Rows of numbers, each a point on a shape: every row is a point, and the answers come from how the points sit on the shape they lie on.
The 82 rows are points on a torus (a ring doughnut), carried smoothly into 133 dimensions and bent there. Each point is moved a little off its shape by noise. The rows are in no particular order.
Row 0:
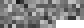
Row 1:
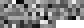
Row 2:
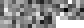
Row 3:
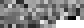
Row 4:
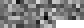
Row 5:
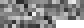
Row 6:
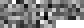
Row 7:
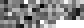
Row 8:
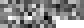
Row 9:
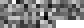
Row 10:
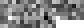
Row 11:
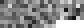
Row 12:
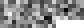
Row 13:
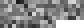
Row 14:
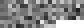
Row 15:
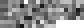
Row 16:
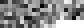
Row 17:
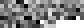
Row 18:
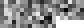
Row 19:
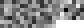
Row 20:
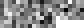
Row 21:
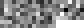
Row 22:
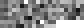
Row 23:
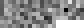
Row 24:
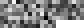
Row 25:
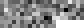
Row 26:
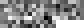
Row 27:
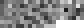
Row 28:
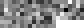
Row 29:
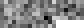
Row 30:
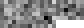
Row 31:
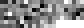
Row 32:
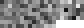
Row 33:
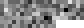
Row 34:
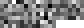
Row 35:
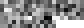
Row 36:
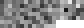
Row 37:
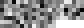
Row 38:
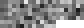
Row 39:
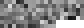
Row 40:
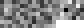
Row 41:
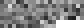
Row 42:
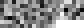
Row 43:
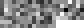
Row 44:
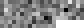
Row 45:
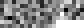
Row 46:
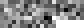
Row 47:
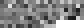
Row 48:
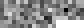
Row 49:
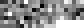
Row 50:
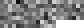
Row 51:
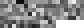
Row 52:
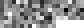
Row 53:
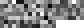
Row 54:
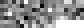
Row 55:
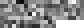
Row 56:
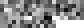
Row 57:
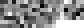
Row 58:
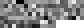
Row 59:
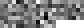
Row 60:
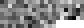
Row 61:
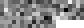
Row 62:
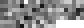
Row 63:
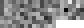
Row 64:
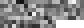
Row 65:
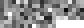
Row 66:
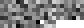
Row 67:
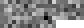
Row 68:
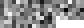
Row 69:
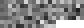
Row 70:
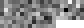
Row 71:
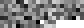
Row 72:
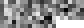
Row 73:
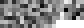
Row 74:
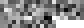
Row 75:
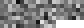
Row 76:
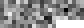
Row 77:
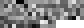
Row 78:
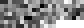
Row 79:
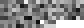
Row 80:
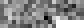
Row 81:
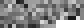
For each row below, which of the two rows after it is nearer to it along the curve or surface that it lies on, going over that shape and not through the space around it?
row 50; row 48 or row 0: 0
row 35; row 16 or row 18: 18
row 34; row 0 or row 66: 66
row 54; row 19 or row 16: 16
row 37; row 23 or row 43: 43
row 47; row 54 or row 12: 54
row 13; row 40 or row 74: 74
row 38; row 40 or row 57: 40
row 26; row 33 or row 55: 55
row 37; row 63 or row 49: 49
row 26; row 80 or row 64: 64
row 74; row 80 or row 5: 5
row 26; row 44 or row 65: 44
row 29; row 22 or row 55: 55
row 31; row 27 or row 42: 42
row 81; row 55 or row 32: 55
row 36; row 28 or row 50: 28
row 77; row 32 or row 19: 32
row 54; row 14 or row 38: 38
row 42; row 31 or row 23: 31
